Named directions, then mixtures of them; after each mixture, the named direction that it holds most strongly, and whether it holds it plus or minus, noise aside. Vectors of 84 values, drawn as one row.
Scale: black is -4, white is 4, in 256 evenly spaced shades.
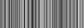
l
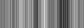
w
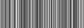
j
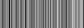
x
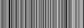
x, plus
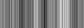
w, minus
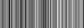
x, plus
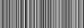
x, plus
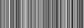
j, minus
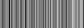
x, plus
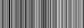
x, plus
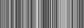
j, minus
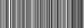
x, minus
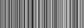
l, plus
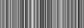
l, minus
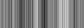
w, minus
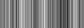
w, plus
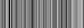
x, plus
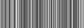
j, plus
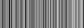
x, plus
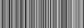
x, plus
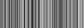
l, plus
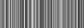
l, minus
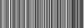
x, minus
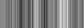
w, minus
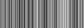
w, minus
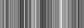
l, minus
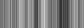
w, plus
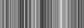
l, minus
